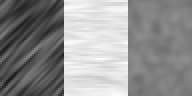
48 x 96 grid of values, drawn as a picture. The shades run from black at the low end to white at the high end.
The table splits into one row of 3 panels. Panel 1,1: low, slanting up to the right. Panel 1,2: very high, streaked across, faint in contrast. Panel 1,3: middling, blotchy, faint in contrast.
